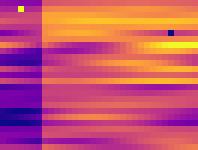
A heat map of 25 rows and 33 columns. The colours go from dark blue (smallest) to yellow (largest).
Lone odd cells: 2, 1 higher and 1 lower than their neighbours. Seam: vertical, 20% of the way across, the right part higher. Grain: streaks across. Mirror symmetry: none. Ninth with the lowest average: bottom left.
